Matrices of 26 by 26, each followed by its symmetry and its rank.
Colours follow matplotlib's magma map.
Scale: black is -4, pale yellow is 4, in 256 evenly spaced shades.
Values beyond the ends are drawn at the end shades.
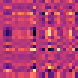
neither, rank two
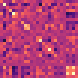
symmetric, rank five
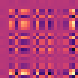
symmetric, rank one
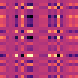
neither, rank one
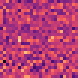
neither, rank five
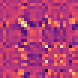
symmetric, rank three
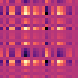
neither, rank one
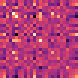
symmetric, rank three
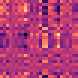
neither, rank two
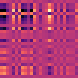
neither, rank one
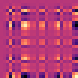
symmetric, rank one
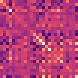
symmetric, rank five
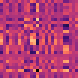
neither, rank two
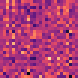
neither, rank five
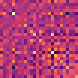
symmetric, rank three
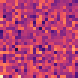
neither, rank five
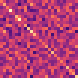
symmetric, rank five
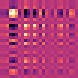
symmetric, rank one
